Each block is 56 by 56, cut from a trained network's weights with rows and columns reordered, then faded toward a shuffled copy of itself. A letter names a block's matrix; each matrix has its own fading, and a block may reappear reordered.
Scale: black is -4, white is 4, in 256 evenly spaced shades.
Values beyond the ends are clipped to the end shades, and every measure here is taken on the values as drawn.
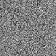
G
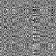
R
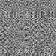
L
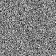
G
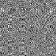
R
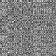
L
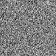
G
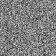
G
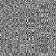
R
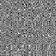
R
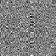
R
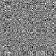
R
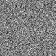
G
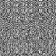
L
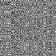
L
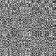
L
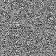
G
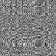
L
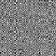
R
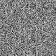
G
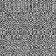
L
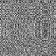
L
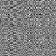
R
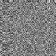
L
